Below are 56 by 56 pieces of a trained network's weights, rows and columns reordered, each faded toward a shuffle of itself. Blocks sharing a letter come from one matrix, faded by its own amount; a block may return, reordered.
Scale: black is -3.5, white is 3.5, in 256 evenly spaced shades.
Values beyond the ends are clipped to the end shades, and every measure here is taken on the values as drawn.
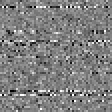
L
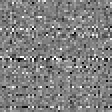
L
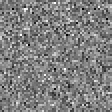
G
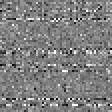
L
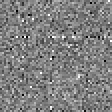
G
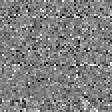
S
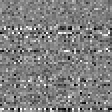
L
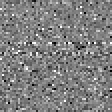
S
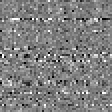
L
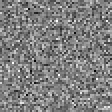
G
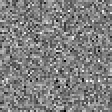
G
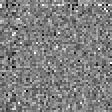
G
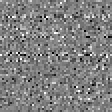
S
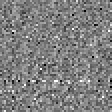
G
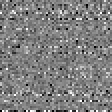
L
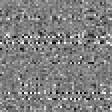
L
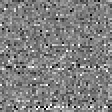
S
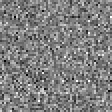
G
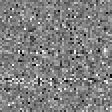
S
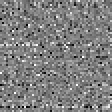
S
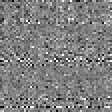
L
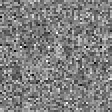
G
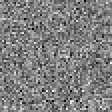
G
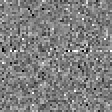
G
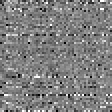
L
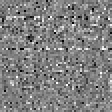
S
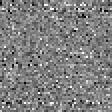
S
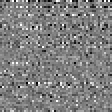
L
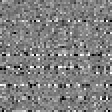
L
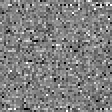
S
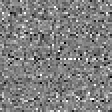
S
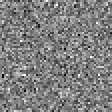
G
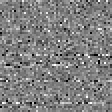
S
